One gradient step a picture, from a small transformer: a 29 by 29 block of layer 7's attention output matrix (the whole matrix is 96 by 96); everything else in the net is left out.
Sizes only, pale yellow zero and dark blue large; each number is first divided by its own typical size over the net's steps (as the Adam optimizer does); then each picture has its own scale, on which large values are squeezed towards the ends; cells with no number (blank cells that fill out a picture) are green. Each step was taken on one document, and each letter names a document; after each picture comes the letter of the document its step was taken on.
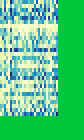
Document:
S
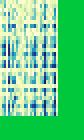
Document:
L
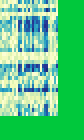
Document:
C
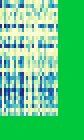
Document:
C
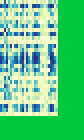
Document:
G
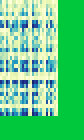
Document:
G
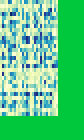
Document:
L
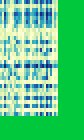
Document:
L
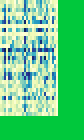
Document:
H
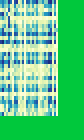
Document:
G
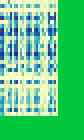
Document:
G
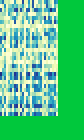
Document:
C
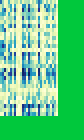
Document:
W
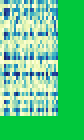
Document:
S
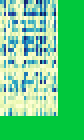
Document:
H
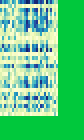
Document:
L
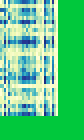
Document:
W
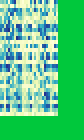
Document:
C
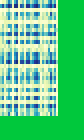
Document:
G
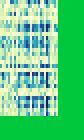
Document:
L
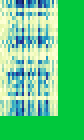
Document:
W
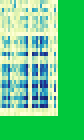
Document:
L
